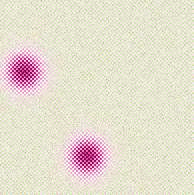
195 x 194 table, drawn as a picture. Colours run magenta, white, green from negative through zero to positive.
There are two dips. The ninth with the lowest average is the bottom middle. No single row or column stands out from its neighbours.
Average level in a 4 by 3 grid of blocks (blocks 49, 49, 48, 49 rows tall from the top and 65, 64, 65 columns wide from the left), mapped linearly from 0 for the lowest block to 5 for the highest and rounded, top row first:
5 5 5
0 5 5
5 4 5
5 1 5
